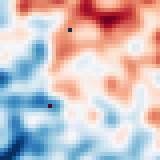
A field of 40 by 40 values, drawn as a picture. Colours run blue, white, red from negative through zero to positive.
The halves do not mirror each other. Values rise toward the top right. The ninth with the lowest average is the bottom left. No row or column stands out. Two lone cells stand out: one far higher and one far lower than their neighbours.
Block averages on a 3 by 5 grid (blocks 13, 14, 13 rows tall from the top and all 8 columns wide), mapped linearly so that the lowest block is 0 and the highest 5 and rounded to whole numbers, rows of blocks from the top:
3 3 5 5 4 | 1 2 3 3 3 | 0 1 2 2 2
